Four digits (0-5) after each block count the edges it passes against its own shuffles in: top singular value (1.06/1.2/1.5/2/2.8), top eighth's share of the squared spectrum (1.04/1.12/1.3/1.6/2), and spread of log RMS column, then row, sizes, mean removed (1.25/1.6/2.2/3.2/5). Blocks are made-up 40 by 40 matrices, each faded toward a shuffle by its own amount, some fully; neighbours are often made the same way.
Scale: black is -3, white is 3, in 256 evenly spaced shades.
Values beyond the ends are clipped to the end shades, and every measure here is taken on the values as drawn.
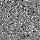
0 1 0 0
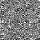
3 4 2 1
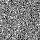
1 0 0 0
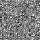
3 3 1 1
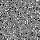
0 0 0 0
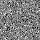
1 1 0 0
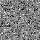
2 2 0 1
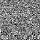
3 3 0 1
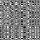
4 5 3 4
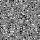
2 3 0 1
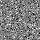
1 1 0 0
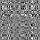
4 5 3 3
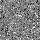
0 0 0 0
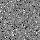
0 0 0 0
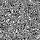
0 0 0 0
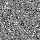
0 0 0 0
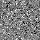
0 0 0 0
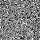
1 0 0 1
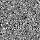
1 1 0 2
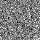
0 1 0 1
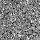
0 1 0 0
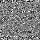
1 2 0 2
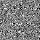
1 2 0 2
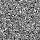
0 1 0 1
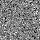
1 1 0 0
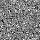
0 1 0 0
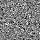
0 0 0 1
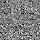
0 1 0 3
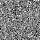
1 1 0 0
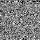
1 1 0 2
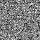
1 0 0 0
